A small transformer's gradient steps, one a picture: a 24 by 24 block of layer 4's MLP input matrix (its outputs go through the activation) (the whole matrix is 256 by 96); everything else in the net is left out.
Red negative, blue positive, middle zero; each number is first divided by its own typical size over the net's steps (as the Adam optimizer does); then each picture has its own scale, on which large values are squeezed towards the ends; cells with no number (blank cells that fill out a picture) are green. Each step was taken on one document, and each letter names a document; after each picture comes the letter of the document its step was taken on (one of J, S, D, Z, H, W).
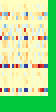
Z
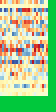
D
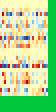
Z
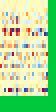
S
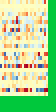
S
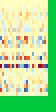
Z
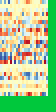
D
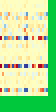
Z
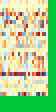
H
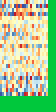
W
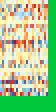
W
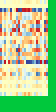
D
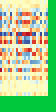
D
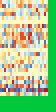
W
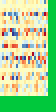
S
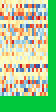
W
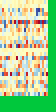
H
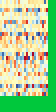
H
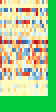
D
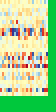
S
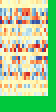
D
